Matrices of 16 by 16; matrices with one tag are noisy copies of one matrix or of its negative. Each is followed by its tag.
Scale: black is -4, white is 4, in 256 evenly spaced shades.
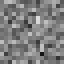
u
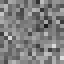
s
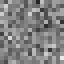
s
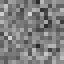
s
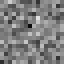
u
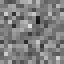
u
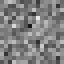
u
